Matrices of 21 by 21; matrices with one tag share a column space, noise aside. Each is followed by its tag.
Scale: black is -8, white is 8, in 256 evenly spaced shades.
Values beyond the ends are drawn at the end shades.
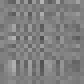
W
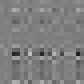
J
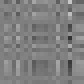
W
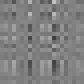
W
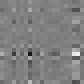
J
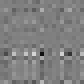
J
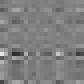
J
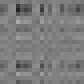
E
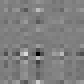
J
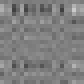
E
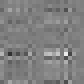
J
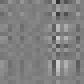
W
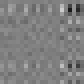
E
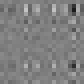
E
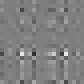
J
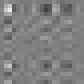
E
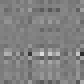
J
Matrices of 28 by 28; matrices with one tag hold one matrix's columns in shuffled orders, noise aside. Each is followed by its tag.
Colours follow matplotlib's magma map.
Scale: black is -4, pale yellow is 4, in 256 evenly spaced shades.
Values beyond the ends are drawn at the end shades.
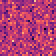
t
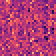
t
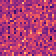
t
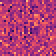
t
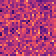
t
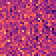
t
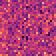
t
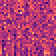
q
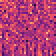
q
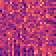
q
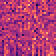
q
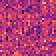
t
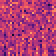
q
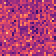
t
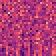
q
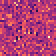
t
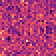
t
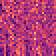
q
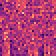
q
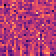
q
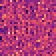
t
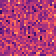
t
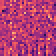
q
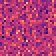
t
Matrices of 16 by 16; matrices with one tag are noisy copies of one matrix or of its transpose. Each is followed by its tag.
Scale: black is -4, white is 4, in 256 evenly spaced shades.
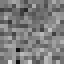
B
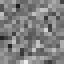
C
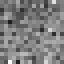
B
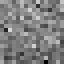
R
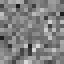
C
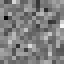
C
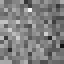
R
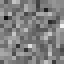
C
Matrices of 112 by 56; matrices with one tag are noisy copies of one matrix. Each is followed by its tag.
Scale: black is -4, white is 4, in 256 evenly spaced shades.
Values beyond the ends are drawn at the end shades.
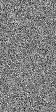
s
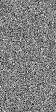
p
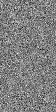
s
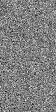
p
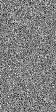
s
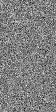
s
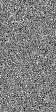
s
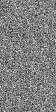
p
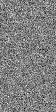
s
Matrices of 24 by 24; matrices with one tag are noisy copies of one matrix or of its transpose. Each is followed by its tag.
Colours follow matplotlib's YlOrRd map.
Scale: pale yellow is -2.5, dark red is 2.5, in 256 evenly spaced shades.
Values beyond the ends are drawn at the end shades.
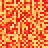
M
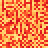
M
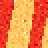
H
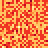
M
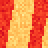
H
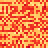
M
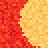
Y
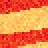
H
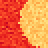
Y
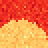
Y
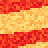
H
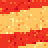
H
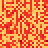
M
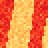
H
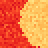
Y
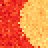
Y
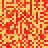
M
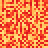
M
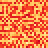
M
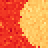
Y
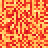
M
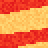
H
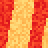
H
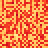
M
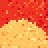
Y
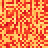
M
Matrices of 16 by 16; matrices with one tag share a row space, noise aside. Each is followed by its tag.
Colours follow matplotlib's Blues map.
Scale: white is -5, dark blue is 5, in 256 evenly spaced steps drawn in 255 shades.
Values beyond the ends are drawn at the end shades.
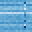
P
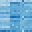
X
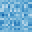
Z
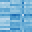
X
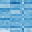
X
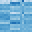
X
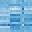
X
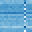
P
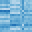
X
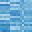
X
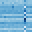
P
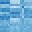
X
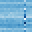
P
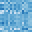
Z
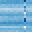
P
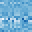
Z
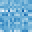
Z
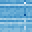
P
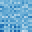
Z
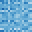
Z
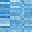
X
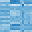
X
